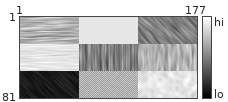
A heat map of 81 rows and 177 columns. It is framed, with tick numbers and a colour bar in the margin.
The table splits into 3 rows of 3 panels. Panel 1,1: high, streaked across. Panel 1,2: very high, flat. Panel 1,3: middling, slanting down to the right. Panel 2,1: very high, streaked across, faint in contrast. Panel 2,2: middling, streaked downward. Panel 2,3: high, streaked downward. Panel 3,1: very low, slanting down to the right, faint in contrast. Panel 3,2: high, checkered. Panel 3,3: very high, blotchy, faint in contrast.
